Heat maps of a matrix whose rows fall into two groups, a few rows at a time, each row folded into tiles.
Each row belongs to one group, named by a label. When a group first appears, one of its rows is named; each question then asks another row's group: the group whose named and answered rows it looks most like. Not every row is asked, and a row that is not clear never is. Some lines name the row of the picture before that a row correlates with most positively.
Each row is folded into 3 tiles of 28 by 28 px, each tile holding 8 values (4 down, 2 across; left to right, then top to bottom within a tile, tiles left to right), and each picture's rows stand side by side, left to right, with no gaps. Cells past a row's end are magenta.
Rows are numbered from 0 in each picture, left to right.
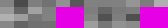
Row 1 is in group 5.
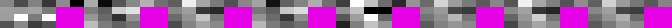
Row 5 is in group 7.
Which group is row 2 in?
7
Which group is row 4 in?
7
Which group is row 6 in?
7
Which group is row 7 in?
7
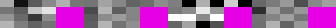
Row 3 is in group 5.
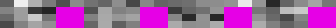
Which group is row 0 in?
7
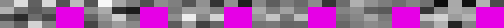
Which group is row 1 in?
7
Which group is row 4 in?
7
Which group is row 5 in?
5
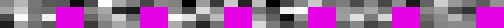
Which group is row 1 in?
7
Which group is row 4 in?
5
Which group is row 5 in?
7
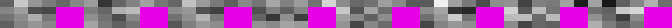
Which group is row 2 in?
7
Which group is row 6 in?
5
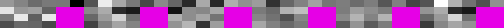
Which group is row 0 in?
5
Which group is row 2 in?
5
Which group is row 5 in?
7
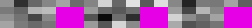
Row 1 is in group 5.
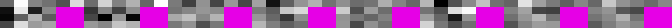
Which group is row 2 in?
5
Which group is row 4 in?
5
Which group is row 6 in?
7
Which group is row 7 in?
7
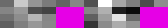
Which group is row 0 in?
7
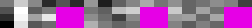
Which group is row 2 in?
5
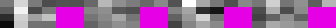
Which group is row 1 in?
7
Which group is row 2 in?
7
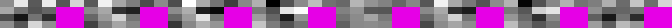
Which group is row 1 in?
7
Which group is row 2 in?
7
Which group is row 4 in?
7
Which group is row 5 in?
7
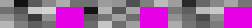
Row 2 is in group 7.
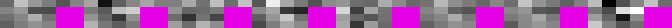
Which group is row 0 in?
7
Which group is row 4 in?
5
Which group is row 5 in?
7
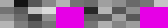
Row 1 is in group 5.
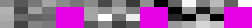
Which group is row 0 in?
5
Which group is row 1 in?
5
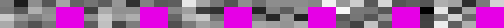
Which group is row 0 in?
5
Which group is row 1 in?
5
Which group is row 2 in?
7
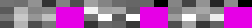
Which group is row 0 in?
5
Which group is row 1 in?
5
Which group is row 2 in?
5
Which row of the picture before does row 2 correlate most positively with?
1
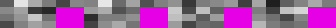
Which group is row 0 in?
7
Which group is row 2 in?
5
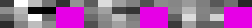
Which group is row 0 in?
7
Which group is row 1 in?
7
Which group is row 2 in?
5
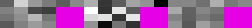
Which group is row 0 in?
7
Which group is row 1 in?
5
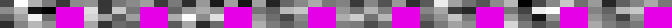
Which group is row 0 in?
7
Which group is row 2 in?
5
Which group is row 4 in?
5
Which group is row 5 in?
7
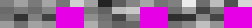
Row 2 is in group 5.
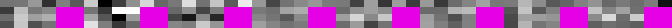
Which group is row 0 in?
5
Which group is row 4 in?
5
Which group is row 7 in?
5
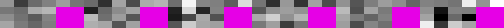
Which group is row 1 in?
5
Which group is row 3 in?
5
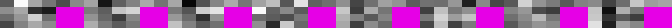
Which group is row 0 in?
7
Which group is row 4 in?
5
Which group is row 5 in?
5
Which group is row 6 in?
7
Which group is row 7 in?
5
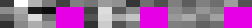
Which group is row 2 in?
5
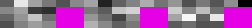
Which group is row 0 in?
7
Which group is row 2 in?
5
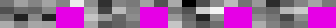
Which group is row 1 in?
5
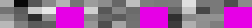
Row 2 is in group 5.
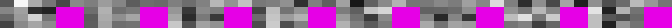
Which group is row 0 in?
7
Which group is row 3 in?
5
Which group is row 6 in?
5
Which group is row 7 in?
5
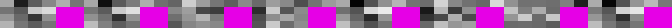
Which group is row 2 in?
7
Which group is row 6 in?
5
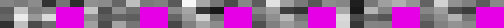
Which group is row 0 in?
5
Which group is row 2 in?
7
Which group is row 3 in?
7
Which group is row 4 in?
5
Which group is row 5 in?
7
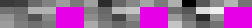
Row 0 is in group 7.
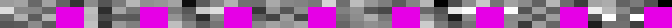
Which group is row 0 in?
5
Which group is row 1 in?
5
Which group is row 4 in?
7
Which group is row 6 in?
5
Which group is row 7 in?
5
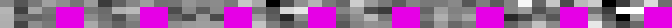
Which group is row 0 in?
5
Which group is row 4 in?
7
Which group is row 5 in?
5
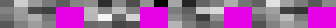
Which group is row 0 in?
7
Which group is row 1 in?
5
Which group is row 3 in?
7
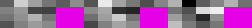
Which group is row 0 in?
7
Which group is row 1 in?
7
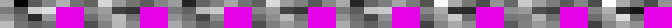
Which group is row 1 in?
7
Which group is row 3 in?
7
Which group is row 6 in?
7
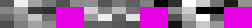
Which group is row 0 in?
7
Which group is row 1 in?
5
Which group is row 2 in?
7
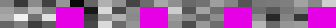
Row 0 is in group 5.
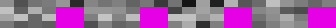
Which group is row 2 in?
5
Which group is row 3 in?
7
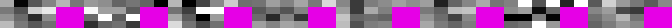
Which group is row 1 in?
5
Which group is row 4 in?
5
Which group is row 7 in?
7
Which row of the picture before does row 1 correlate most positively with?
1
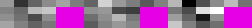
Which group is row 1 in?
7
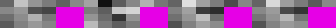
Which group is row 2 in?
7
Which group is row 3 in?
7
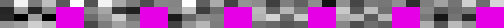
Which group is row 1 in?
7
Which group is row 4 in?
5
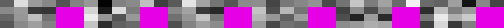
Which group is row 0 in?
7
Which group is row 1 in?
5
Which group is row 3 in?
5
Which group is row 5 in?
5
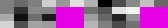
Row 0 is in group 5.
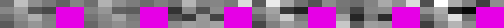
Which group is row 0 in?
7
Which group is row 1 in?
7
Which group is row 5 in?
7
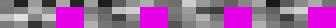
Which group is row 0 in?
5
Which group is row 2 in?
7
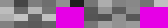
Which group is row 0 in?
5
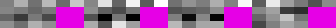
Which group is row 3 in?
7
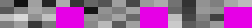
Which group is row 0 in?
5
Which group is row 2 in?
5
